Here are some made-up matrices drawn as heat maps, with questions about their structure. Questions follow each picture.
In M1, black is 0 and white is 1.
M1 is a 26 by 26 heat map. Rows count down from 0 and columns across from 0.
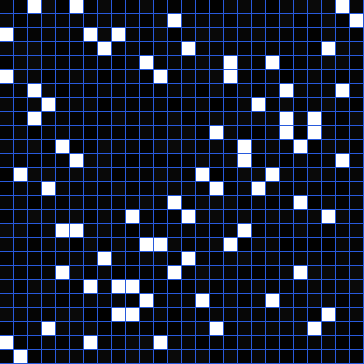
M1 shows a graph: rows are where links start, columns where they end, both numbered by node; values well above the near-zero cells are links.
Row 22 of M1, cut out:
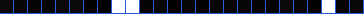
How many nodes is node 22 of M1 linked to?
3
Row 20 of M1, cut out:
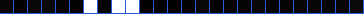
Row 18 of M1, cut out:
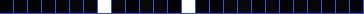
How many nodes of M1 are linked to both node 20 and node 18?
0
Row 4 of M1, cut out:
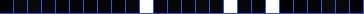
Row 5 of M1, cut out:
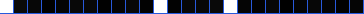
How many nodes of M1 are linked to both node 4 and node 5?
1
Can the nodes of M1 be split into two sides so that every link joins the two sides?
yes
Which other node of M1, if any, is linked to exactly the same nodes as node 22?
none
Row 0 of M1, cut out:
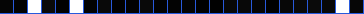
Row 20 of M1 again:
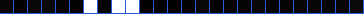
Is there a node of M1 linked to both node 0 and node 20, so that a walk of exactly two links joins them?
no
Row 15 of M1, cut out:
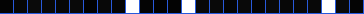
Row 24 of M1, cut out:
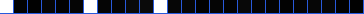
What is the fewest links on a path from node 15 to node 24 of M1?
4
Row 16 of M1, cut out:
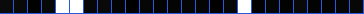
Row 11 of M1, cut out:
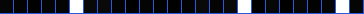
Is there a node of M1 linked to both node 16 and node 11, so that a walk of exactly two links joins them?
yes
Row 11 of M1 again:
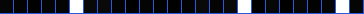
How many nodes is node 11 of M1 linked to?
3
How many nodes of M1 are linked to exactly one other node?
1
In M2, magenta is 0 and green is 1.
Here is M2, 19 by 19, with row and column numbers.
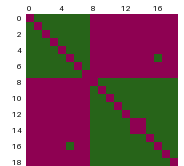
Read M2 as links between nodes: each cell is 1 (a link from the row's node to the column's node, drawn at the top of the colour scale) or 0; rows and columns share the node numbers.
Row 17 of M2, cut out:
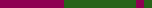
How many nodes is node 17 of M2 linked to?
10
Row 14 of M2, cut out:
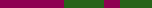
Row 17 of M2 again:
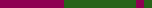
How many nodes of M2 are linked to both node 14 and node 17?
8
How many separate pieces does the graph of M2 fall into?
1
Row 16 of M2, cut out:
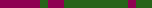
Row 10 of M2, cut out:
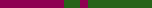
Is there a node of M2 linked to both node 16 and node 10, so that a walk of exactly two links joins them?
yes
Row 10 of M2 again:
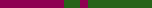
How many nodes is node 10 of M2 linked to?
10
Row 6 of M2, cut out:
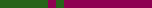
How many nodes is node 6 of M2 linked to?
7
